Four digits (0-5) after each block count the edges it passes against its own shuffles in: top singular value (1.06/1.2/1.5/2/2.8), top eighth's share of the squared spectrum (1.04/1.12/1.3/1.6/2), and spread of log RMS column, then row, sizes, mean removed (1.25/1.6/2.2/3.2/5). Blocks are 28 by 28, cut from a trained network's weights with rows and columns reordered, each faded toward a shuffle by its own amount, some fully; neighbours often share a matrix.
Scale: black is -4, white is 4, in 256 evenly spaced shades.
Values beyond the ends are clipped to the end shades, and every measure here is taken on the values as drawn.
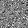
1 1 0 0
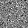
0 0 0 0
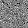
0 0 0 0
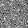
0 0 0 0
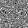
1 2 0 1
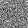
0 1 0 1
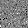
1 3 0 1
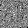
0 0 0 0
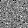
0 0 0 0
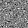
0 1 0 0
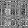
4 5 1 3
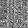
3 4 0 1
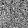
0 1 0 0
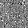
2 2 0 1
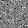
0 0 0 0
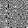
2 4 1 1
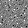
0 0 0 0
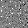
2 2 1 0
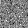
1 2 0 0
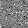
1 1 0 0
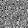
2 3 1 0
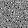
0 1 0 0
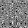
3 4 2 1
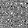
2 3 1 2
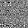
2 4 1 2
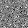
0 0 0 1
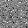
2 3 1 1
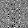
2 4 2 0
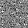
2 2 0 0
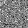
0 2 0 0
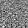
2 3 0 1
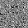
3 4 1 1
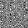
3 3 2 0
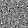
1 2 0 0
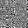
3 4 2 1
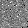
1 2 0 0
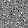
0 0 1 0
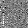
2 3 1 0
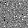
1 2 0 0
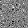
2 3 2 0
